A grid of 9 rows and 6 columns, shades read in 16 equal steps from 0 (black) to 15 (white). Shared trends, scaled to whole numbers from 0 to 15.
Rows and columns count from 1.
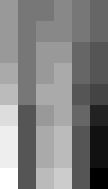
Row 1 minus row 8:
-5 2 -3 -3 2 5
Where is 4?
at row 5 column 6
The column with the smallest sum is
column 6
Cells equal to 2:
1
